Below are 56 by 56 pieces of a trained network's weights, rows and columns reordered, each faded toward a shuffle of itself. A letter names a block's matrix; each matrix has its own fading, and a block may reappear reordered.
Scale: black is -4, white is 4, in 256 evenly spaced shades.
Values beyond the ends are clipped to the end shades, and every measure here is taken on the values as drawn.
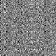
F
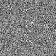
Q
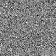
Q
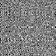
F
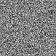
Q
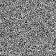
Q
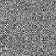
F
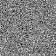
Q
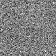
Q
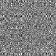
F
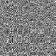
F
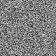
Q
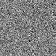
Q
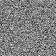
Q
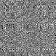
F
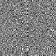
F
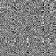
F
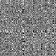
F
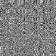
F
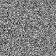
Q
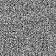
Q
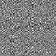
F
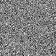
Q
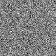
Q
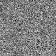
Q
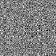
F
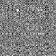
F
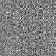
F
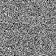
Q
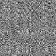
F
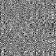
F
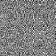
F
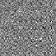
F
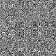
F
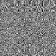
F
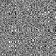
F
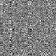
F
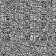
F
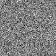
Q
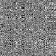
F
